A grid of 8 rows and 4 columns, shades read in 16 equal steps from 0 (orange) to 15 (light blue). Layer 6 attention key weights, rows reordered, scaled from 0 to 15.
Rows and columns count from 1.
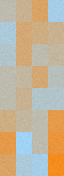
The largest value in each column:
13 15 14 14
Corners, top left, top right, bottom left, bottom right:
10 14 5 0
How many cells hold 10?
6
